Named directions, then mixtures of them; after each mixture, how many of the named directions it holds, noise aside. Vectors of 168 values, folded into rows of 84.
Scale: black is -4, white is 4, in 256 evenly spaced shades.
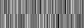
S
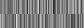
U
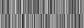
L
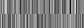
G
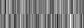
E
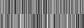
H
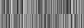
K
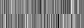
two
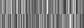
three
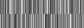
two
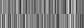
three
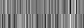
three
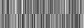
one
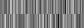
one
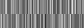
three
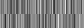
two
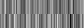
one
